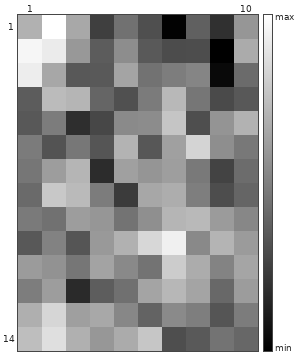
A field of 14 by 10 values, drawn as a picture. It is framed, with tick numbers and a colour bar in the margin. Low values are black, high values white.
On average the colour sits 50% of the way up the scale. The ninth with the highest average is the top left. The top right is the ninth with the lowest average.
